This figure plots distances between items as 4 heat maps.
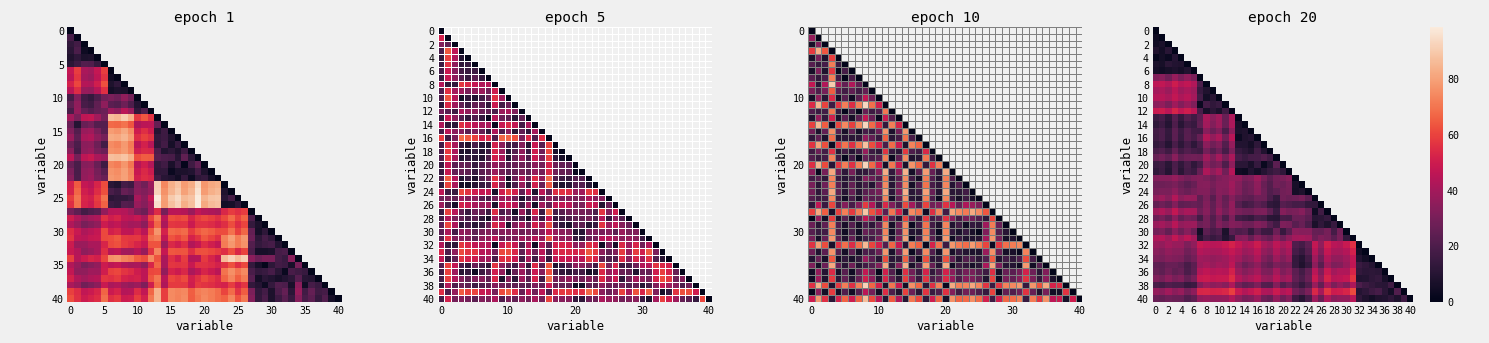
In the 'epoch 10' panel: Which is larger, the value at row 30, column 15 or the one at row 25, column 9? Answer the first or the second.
the second
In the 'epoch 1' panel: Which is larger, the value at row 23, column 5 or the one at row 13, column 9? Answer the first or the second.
the second
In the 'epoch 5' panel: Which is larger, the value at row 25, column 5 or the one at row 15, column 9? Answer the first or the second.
the first
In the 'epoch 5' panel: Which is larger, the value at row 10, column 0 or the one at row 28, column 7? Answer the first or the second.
the first
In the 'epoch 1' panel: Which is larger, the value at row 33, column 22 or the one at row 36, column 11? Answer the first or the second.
the first
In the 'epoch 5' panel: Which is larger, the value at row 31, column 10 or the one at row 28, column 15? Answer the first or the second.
the first
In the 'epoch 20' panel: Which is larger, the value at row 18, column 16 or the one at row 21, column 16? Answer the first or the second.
the first
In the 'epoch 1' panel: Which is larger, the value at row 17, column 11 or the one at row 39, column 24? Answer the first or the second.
the second
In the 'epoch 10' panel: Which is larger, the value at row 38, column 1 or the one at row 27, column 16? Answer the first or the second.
the first
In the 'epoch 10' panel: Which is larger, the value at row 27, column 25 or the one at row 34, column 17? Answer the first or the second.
the first
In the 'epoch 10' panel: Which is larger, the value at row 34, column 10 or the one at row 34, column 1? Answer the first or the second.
the second
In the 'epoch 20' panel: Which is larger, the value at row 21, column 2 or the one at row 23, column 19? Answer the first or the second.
the second
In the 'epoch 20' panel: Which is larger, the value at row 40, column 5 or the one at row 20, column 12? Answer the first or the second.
the second
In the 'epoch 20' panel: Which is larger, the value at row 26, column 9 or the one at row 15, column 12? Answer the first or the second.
the second
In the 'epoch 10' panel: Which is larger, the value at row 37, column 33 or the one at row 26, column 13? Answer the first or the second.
the first
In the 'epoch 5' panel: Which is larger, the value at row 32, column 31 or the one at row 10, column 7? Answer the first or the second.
the first
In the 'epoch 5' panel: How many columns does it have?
41
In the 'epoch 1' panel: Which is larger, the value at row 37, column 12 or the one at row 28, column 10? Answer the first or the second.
the first
